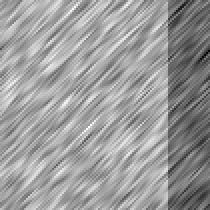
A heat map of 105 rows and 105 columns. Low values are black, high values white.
On average the colour sits 60% of the way up the scale. The left part is higher, up to a seam about 80% of the way across. The grain runs diagonally up to the right.
